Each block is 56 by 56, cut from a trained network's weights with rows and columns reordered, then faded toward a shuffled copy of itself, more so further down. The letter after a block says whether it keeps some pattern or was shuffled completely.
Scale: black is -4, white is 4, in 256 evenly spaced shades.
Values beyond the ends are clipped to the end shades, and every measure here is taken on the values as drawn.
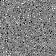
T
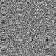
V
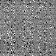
V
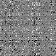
V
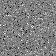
T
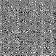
V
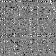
V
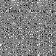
V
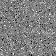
T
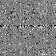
V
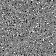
T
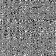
V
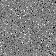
T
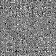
V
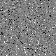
T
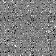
V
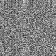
V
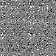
V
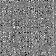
V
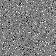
T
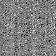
V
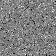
T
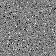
T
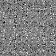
V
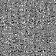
V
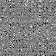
V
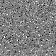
T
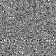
V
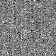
V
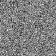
V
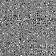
V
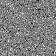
T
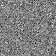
T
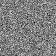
T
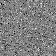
T
